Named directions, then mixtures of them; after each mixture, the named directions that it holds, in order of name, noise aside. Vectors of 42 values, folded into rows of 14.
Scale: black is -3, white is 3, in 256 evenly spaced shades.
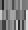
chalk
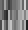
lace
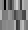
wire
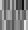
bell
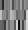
chalk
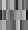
chalk, wire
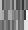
bell, chalk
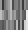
bell, chalk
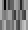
bell, wire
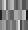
chalk, wire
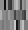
wire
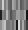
chalk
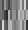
lace
